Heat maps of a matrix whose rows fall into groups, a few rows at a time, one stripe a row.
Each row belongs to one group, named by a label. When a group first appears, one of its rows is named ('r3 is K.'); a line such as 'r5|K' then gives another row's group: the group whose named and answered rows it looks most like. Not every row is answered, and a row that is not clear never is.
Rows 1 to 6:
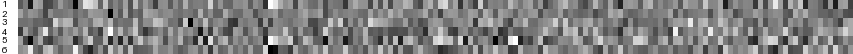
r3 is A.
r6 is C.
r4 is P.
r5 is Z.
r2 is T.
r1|Z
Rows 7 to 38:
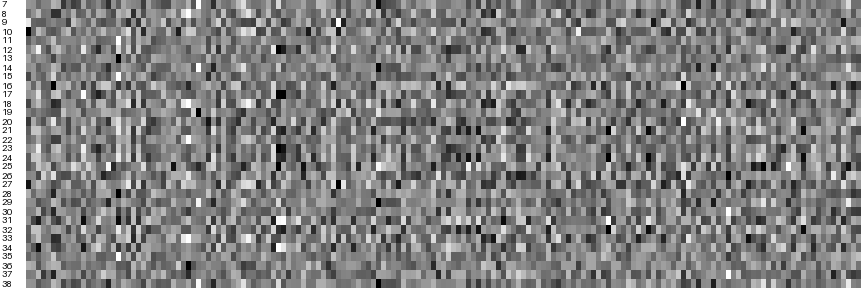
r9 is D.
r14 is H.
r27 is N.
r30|T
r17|C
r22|N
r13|T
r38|H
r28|T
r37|T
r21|C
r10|N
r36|D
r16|T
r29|H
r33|N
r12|C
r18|N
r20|P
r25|A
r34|Z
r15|P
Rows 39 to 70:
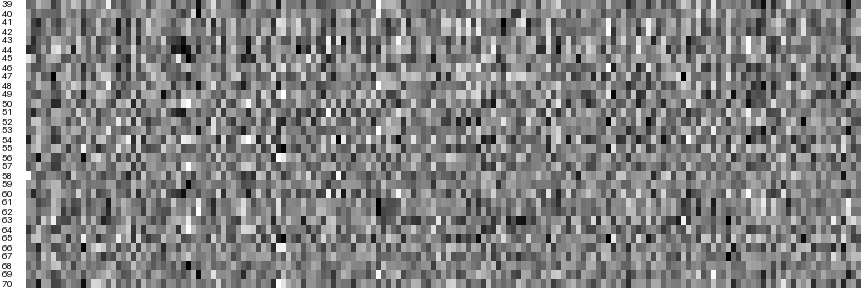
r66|Z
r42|Z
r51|D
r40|A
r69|A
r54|N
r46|Z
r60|D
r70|Z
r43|D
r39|A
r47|T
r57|N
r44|D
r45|D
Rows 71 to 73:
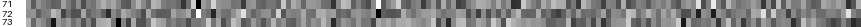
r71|A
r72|H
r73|T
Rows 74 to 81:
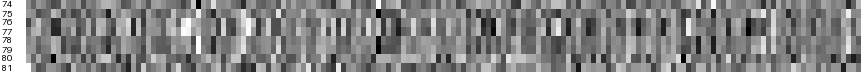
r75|H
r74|A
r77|N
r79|H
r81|D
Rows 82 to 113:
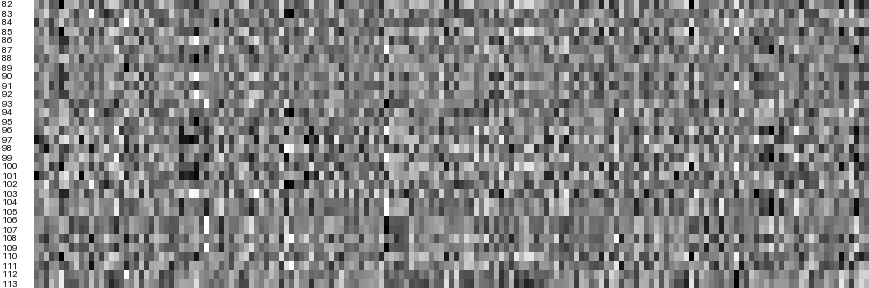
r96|A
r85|T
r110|T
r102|C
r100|T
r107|H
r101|D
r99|A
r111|Z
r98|Z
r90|N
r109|H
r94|C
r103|N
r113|P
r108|Z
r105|A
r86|N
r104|A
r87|A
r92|N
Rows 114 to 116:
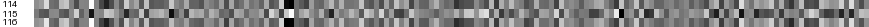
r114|C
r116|C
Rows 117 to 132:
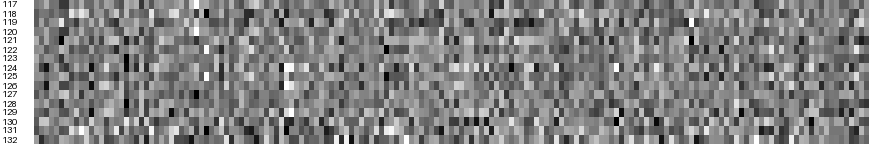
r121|T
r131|A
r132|D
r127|D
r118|A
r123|T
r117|N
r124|Z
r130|C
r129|Z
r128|T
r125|H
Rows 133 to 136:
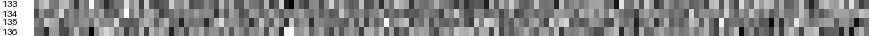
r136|Z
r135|A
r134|P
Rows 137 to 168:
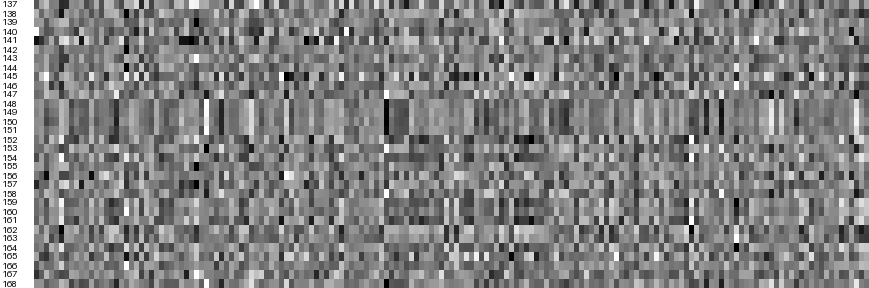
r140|D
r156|Z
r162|T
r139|D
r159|P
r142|T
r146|T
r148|H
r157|D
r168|H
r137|N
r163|T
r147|A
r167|N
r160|P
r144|T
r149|H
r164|P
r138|T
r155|D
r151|H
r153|A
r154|P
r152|P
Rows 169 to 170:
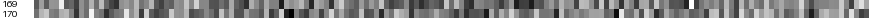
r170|C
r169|P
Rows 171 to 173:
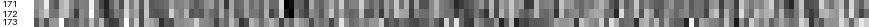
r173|P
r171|C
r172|C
